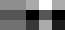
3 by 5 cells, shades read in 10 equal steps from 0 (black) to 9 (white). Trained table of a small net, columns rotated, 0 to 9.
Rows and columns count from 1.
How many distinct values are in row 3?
4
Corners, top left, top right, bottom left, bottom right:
5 6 4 1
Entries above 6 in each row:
1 0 0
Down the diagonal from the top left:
5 3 2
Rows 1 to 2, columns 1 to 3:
5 5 6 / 3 3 0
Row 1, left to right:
5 5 6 9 6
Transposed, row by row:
5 3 4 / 5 3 4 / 6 0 2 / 9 3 6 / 6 0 1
